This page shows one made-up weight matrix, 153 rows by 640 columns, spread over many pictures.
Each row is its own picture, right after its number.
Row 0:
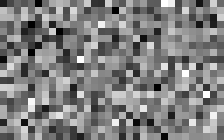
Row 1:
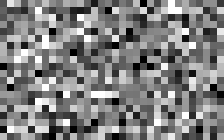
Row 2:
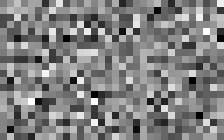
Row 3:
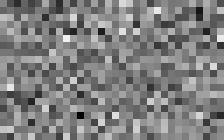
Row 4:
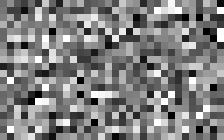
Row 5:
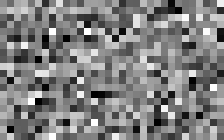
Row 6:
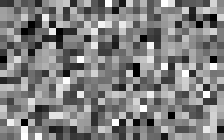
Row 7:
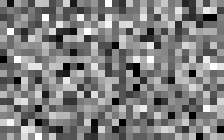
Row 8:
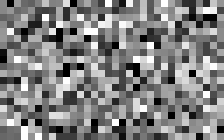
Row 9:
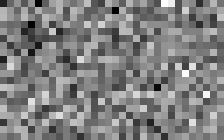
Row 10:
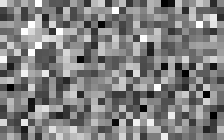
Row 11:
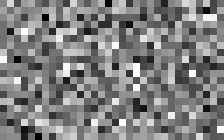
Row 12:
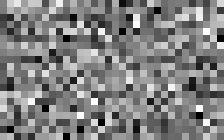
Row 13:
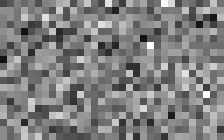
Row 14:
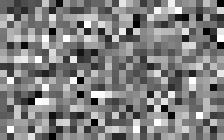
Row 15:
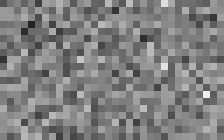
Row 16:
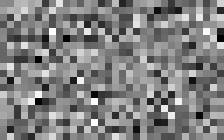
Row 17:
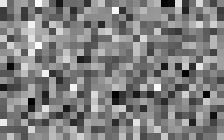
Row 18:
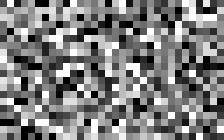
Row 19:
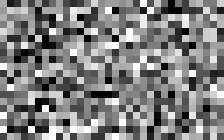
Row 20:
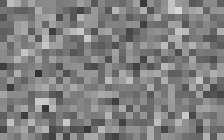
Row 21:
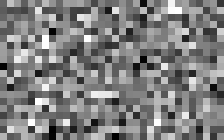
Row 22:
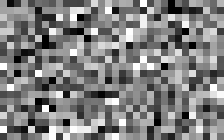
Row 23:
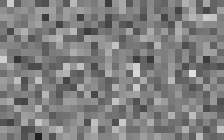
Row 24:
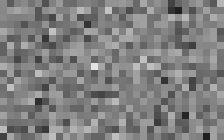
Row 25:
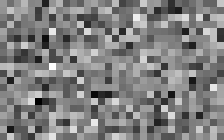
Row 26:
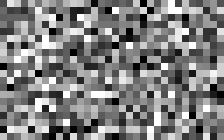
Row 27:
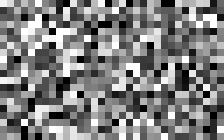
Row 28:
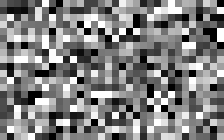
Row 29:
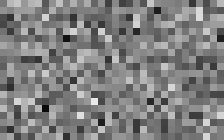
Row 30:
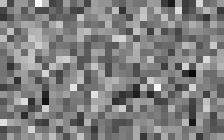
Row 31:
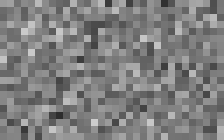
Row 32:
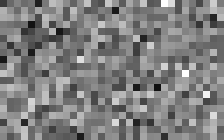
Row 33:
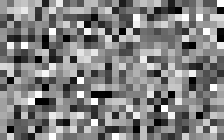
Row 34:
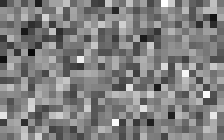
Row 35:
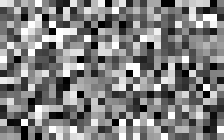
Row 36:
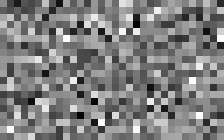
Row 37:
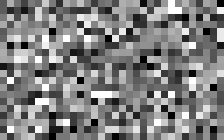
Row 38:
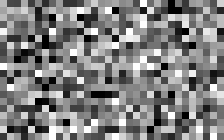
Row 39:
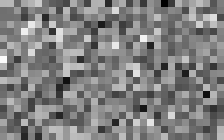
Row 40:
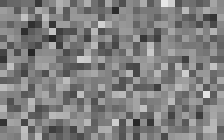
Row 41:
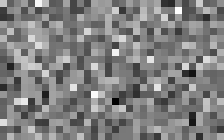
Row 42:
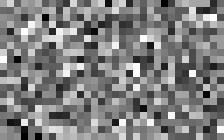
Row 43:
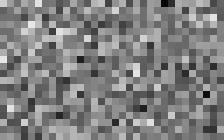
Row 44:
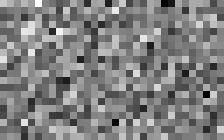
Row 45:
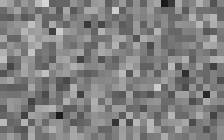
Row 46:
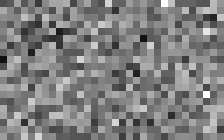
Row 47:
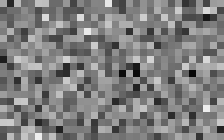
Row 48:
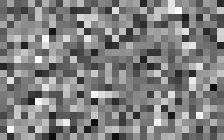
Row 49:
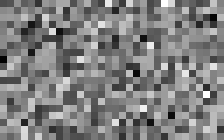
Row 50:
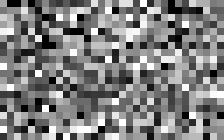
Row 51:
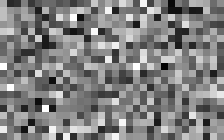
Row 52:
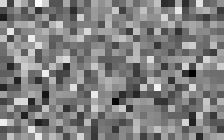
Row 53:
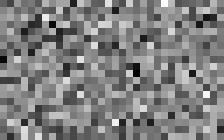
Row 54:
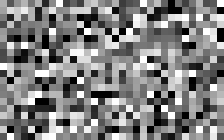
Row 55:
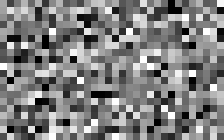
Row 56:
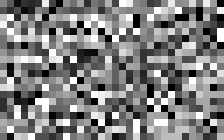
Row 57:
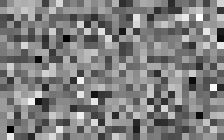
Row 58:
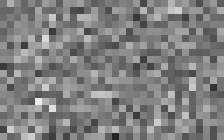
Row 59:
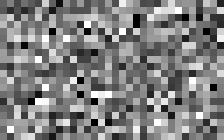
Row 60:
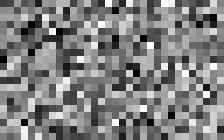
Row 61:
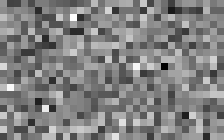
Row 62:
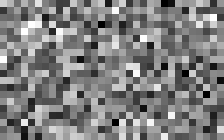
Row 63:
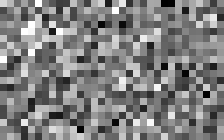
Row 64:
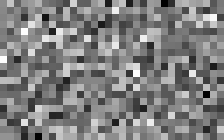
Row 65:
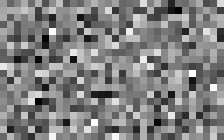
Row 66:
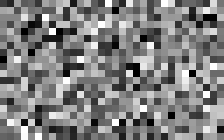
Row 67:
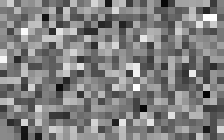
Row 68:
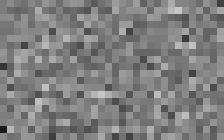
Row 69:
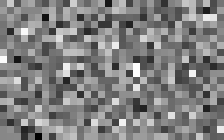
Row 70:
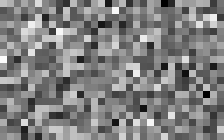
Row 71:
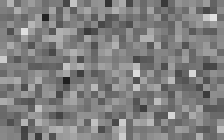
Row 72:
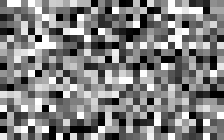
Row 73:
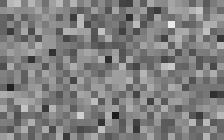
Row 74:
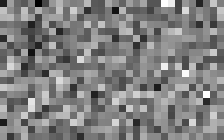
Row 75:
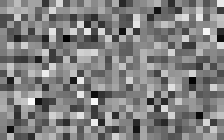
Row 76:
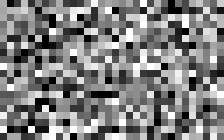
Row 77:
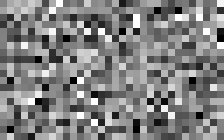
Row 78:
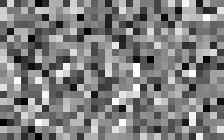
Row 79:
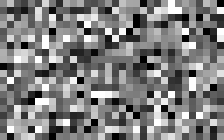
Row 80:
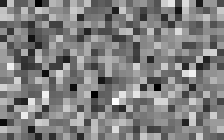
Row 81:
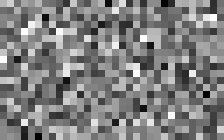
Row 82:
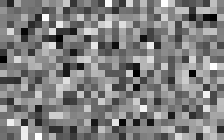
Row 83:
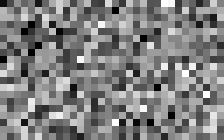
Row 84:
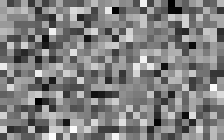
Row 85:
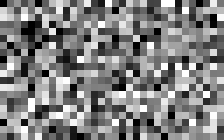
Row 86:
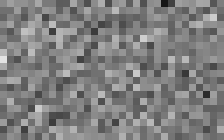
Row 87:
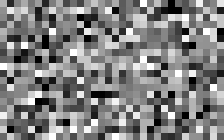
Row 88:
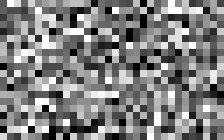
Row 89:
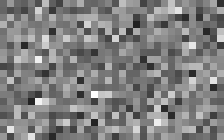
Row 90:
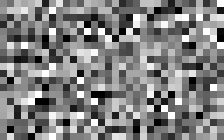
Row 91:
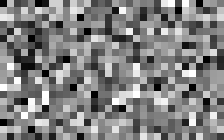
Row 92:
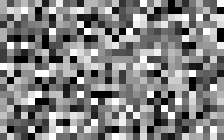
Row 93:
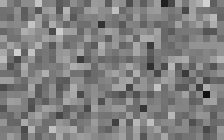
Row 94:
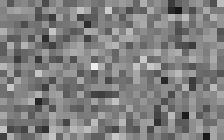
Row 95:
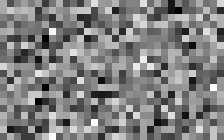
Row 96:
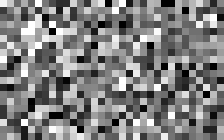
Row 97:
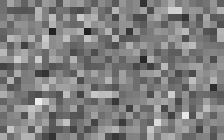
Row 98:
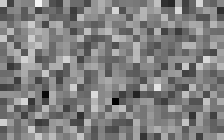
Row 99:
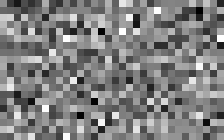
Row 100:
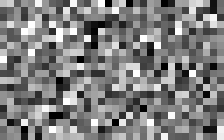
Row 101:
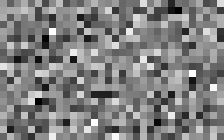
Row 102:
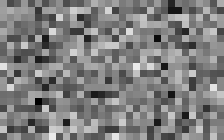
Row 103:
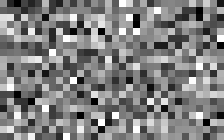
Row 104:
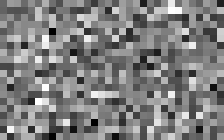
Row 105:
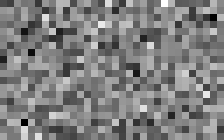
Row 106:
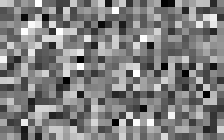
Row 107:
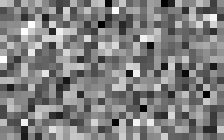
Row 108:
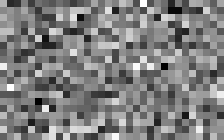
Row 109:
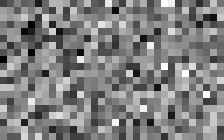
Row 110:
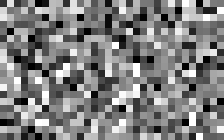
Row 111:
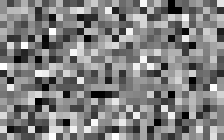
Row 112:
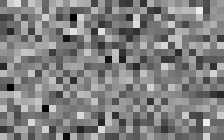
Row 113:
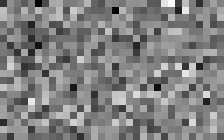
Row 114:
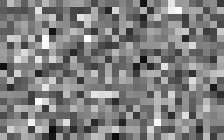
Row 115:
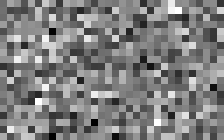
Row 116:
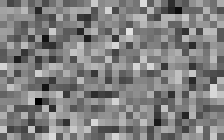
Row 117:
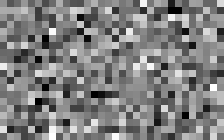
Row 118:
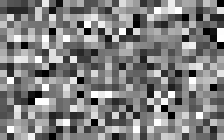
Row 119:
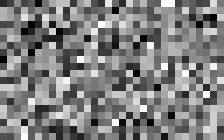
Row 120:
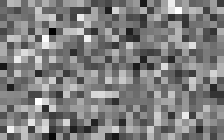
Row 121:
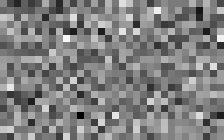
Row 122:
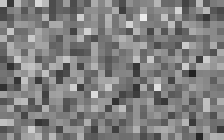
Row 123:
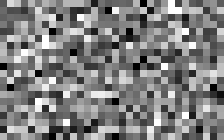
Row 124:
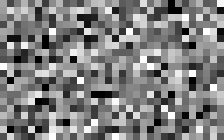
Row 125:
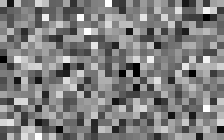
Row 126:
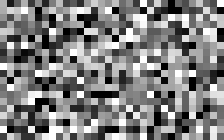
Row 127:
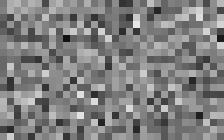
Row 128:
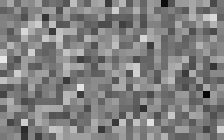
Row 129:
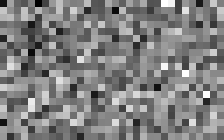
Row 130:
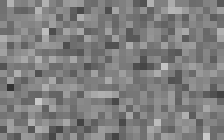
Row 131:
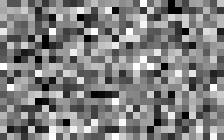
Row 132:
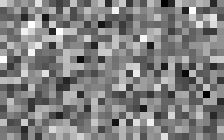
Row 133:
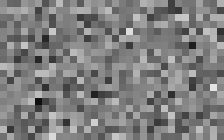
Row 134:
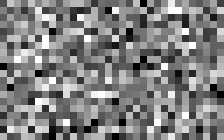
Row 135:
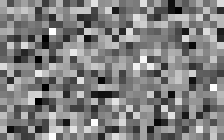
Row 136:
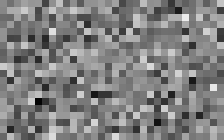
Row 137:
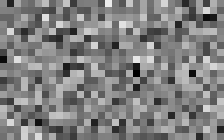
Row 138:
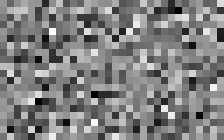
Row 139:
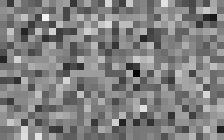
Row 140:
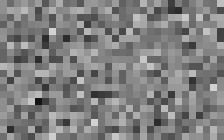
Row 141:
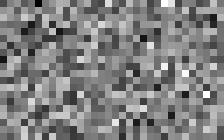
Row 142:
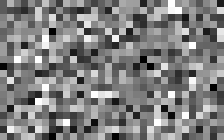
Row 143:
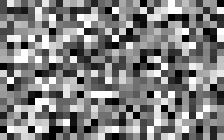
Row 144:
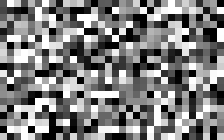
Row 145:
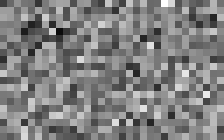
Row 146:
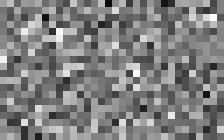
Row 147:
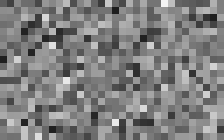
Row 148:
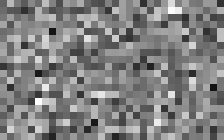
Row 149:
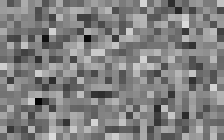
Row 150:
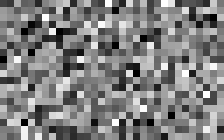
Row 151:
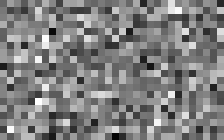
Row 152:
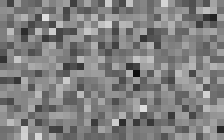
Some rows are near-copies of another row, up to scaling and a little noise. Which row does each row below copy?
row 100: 31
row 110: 78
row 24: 94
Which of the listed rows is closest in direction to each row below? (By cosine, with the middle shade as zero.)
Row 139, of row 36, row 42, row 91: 36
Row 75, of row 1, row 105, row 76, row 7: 76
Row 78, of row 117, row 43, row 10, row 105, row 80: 80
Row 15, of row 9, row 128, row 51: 9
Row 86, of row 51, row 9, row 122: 51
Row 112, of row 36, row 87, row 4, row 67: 67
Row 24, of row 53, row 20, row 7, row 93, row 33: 33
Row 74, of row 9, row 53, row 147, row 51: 9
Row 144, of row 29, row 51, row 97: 97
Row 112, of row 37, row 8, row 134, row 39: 134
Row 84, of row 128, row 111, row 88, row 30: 111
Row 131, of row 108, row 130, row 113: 108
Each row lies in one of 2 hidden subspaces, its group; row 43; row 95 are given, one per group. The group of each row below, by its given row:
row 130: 95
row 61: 95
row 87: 95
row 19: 95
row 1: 95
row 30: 43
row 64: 43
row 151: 95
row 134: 95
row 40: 43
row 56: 95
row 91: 43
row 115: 95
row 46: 43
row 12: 95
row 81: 43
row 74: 43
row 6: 43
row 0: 43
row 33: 95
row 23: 43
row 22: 95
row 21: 95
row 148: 95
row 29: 95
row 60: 43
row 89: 95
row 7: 43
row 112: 95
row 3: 95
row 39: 43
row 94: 95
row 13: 43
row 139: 43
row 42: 43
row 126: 95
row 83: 43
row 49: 43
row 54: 95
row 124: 95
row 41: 43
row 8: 43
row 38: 95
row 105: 43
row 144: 95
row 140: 95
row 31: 43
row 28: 95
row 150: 43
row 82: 43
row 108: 95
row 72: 95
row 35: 43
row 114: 95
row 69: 43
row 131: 95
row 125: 43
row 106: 43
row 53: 43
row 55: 95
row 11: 43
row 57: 95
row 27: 43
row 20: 95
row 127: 95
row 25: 95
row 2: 95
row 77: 95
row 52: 43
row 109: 43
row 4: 95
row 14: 95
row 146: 43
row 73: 95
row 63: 43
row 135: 95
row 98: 43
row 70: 43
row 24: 95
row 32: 43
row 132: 43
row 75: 95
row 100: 43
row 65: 95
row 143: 95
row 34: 43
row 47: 43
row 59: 95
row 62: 43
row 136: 95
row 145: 43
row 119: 43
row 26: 95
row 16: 95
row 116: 95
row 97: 95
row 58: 95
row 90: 95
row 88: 95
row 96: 43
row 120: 95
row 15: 43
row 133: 95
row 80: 43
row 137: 43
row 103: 95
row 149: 95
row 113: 43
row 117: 95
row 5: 95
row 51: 95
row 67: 43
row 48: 95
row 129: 43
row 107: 43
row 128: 43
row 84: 95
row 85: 43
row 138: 95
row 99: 95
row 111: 95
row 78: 43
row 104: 95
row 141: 43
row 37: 95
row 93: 43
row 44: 43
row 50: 95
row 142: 95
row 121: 95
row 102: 95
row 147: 43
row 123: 95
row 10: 43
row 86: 43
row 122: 43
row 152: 43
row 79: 95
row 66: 43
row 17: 43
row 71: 43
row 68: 95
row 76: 95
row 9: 43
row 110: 43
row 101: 95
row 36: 95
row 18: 43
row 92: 95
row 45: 43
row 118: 95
